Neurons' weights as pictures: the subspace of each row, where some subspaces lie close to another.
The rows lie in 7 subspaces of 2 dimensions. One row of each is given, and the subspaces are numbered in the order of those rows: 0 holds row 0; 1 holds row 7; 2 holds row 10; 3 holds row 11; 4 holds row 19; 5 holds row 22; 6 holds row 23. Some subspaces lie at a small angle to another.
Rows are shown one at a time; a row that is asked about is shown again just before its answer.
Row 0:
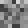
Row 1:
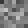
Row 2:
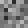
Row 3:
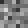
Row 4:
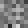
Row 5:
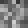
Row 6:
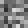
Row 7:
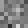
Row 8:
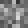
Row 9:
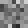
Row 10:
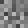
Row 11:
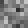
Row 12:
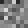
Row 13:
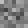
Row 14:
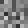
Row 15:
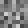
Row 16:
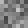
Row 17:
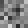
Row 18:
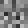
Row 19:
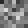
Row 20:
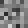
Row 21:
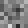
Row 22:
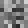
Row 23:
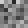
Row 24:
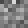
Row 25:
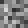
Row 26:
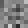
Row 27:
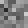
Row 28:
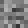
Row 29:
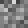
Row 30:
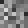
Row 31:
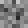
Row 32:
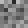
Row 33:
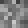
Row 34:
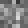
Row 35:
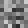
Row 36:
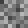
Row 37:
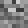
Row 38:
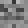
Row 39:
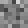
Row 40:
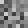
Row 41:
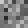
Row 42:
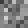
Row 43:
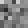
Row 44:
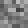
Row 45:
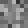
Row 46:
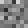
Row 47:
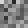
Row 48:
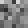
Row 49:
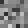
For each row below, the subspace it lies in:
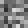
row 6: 5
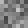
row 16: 3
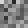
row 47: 6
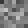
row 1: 4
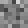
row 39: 1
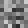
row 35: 5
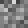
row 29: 6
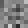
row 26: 0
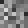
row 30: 2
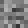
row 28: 5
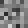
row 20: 4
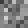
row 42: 3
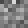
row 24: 6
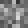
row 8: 4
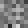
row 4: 0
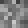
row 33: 5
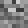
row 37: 3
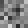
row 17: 1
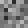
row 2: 3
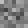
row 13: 4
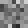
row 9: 0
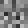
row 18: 2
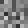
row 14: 2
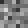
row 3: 0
